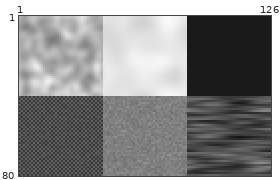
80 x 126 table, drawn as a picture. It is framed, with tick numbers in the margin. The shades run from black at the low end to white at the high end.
The table splits into 2 rows of 3 panels. Panel 1,1: high, blotchy. Panel 1,2: very high, smooth, faint in contrast. Panel 1,3: very low, flat. Panel 2,1: low, checkered. Panel 2,2: middling, fine-grained, faint in contrast. Panel 2,3: low, streaked across.
